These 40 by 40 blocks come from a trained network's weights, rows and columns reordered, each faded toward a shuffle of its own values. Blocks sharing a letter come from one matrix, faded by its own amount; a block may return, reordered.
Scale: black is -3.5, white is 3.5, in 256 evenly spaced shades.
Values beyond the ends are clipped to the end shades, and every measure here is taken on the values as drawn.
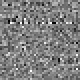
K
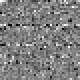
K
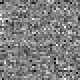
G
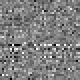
K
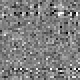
K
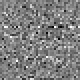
K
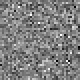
G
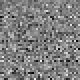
K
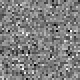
G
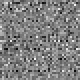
K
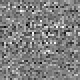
K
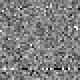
K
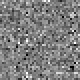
G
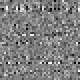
K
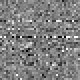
K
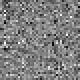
G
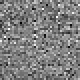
G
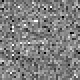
G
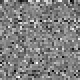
K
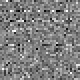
K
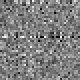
K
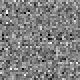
G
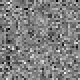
G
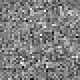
G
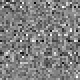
K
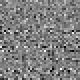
K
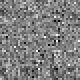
G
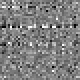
K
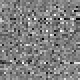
K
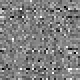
K
